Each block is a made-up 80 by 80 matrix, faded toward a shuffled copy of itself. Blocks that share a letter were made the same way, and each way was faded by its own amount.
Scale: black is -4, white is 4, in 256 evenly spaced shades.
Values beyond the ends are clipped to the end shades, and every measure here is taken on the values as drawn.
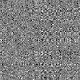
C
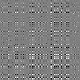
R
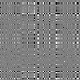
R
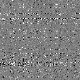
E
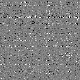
E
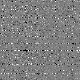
E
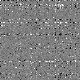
E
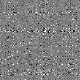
E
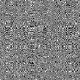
C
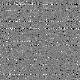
E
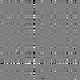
R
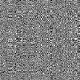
C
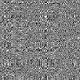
C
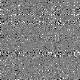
E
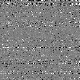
E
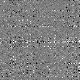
E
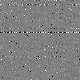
E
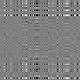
R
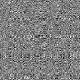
C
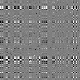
R
